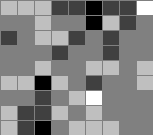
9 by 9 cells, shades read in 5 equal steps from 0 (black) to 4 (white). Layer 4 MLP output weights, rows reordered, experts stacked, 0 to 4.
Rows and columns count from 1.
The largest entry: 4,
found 2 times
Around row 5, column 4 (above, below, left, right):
1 3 3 2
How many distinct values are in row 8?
3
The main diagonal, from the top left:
3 2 3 1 2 1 2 2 2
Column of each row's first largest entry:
9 3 3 1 3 1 6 1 1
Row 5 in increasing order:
2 2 2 2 2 3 3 3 3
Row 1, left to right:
3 3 3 1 1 0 1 1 4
